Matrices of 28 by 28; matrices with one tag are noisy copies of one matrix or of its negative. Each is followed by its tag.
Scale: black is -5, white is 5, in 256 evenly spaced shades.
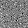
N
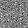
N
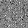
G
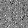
G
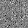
G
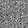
N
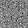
N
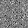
G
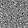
N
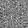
N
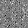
G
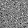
N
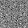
N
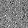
G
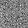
N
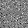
N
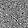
N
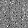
G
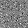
N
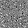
N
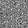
N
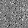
G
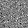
N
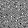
N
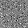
N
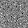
N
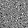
N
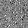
G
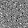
N
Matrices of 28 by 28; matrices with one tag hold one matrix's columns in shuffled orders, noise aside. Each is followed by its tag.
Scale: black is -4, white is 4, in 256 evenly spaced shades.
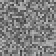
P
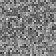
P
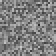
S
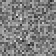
S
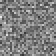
S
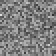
P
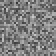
S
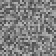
S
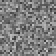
S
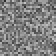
S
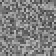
P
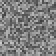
P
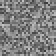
S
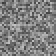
S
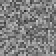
P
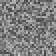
P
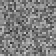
P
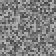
S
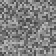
P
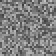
P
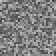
P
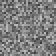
S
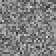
S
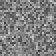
S
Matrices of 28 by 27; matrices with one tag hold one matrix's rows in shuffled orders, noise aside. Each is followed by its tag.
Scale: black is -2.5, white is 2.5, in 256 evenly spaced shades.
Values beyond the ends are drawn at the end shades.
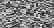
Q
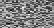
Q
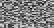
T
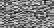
T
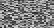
T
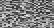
Q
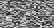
Q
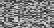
T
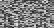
T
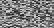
Q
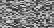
Q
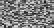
T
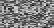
T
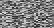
Q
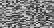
Q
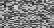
T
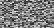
T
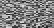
Q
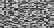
T
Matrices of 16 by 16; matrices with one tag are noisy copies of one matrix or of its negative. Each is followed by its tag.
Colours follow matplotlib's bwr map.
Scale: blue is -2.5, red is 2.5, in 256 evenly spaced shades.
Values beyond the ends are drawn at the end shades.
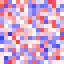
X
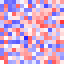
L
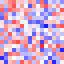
L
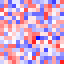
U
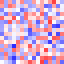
U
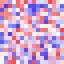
X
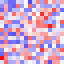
L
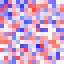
X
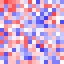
L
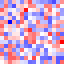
U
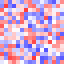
U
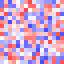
U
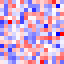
U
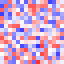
X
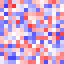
U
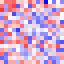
L
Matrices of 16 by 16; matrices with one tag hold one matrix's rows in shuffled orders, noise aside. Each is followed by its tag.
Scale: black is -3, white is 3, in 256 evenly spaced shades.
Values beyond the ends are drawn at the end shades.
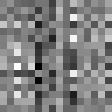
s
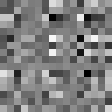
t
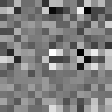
t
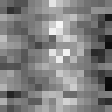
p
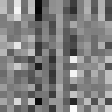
s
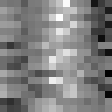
p
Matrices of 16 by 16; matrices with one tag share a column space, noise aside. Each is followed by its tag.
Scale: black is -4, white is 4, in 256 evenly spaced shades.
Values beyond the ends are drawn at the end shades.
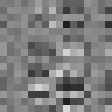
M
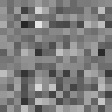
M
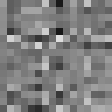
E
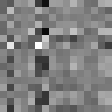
E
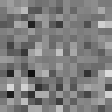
M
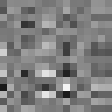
M
